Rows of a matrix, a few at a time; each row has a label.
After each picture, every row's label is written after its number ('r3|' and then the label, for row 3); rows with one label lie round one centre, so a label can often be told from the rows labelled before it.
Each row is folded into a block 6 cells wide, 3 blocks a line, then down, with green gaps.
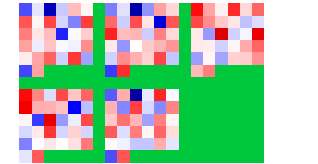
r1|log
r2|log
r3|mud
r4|mud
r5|log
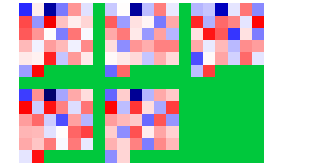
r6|log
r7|log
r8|log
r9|log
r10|log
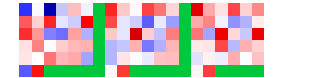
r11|log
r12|mud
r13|mud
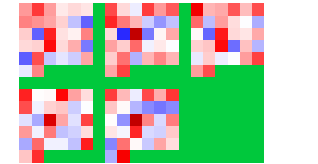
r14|mud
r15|mud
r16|mud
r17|mud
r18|mud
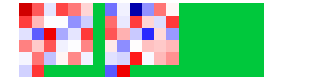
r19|mud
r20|log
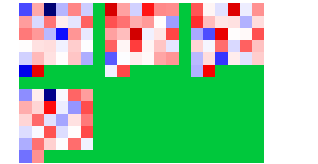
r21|log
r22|mud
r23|mud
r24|log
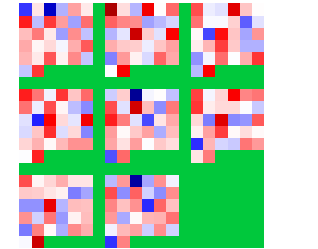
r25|log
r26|mud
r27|mud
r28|mud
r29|log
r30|mud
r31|mud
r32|log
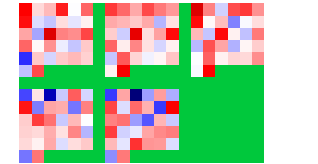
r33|mud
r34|mud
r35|mud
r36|log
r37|log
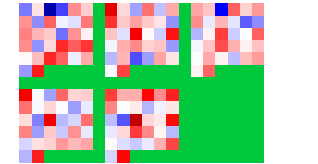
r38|log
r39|mud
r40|mud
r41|mud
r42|mud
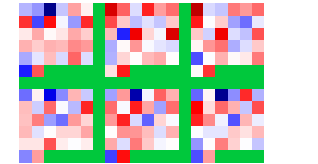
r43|log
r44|mud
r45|mud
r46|log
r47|log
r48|log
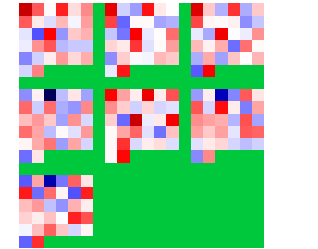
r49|mud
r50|mud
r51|mud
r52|log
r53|mud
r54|log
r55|log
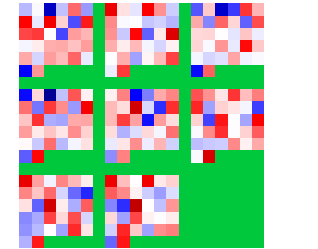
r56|log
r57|mud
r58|log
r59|log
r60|log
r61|mud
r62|mud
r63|mud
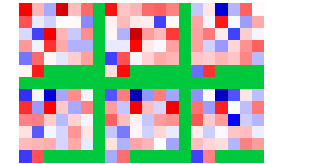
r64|mud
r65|mud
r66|log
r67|log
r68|log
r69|log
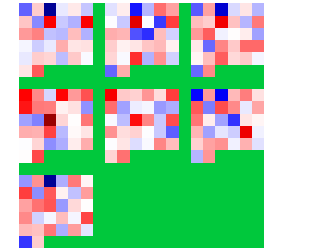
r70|log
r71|log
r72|log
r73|mud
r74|mud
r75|log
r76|log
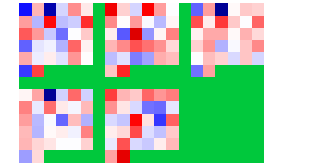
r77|log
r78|mud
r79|log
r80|log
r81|mud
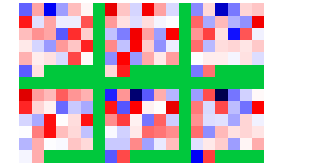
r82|log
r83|mud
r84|log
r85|mud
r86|log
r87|log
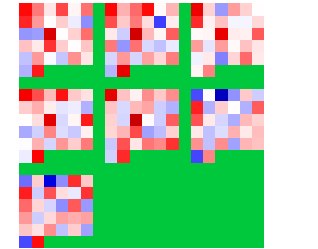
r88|mud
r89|mud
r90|mud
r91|mud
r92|mud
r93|log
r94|log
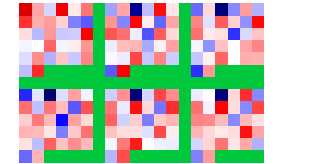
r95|mud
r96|log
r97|log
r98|log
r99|log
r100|log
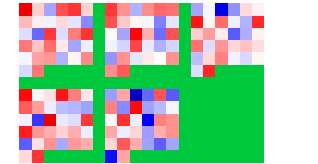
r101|mud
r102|mud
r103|log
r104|mud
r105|log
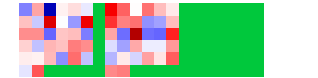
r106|log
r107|mud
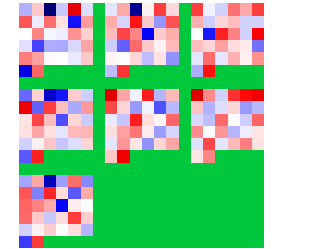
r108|log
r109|log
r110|mud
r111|log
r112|mud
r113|mud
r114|log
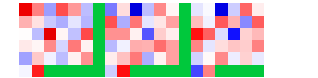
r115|mud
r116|log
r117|log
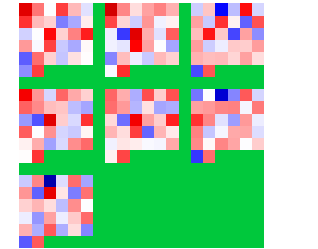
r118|mud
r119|mud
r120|log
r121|mud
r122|mud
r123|log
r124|log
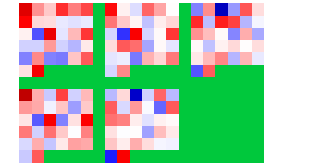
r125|mud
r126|mud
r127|log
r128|mud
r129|log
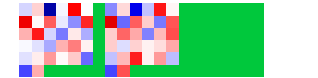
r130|log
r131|log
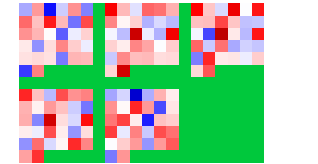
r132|log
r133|mud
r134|mud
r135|mud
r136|log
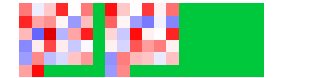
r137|mud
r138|mud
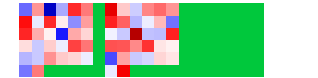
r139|log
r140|mud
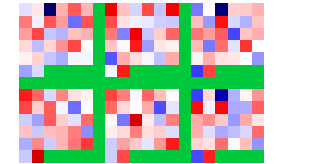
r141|log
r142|mud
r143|log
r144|mud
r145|mud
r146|log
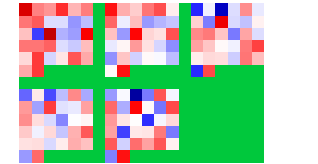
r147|mud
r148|mud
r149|log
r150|log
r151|log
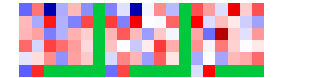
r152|log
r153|log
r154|mud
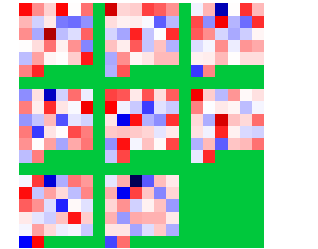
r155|mud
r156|mud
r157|log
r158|log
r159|mud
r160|mud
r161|log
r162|log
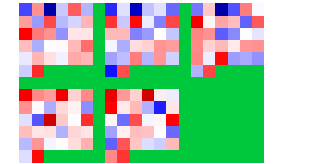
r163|log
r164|log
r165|log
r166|mud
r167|mud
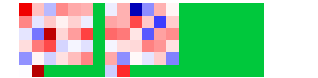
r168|mud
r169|log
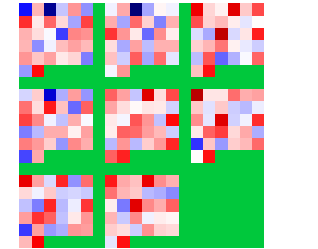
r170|log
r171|log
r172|mud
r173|log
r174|mud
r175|mud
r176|mud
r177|mud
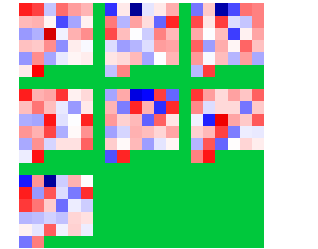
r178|mud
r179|log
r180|log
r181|mud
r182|log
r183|mud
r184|log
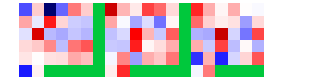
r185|log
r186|mud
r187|mud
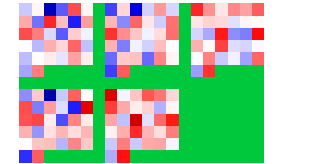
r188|log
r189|log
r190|mud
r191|log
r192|mud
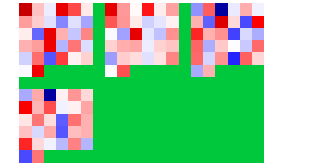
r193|mud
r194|mud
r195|log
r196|log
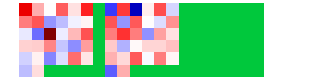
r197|mud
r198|log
